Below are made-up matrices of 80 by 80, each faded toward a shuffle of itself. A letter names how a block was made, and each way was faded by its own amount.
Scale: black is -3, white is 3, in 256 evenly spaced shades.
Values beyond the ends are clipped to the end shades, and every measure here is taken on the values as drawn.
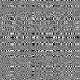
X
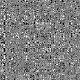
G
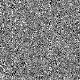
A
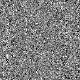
A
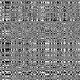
X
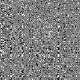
G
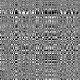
X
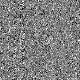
A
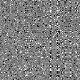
G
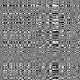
X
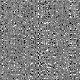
G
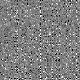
G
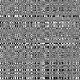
X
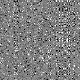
G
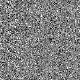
A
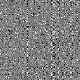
G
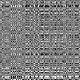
X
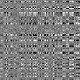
X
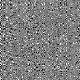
G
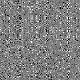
G
